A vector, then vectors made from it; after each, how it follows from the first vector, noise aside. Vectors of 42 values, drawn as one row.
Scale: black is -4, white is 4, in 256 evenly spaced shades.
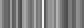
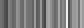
wrapped around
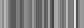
wrapped around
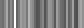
wrapped around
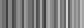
wrapped around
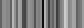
negated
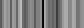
negated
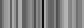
negated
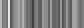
wrapped around
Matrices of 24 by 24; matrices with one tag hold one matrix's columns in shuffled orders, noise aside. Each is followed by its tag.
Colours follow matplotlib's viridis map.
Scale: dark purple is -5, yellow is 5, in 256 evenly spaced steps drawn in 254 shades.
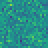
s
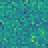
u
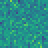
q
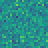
s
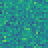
u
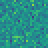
s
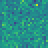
q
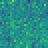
q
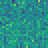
q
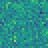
u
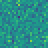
s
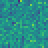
q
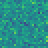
u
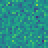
s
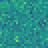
u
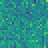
q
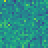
q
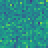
q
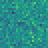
u
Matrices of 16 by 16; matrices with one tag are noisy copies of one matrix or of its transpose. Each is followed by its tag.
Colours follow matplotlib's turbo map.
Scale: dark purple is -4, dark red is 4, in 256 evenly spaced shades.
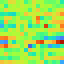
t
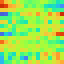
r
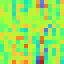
t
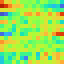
r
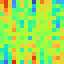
r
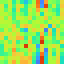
t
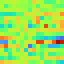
t
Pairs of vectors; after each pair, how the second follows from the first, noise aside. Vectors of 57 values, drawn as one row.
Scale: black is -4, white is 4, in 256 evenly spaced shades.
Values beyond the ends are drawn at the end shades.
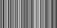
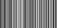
reversed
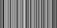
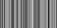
shuffled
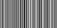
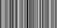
shuffled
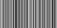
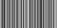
reversed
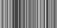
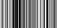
scaled up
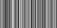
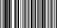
scaled up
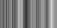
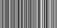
shuffled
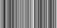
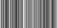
reversed
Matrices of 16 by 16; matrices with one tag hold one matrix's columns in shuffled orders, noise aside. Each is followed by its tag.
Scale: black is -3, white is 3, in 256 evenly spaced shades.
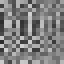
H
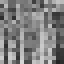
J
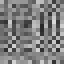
H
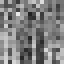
J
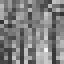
J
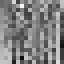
J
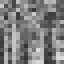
J
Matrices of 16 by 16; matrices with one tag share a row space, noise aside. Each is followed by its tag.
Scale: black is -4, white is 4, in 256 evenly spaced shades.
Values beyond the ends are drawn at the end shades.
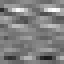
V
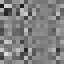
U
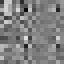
U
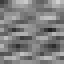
V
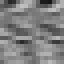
V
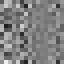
U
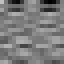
V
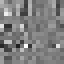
U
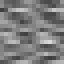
V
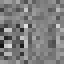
U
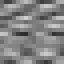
V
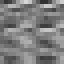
V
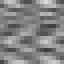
V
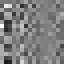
U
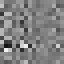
U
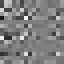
U
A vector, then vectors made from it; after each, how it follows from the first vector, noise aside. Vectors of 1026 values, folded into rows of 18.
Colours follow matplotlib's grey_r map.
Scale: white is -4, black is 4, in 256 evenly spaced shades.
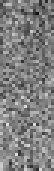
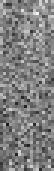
negated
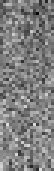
copied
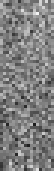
negated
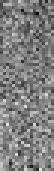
copied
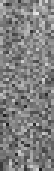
negated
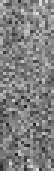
negated
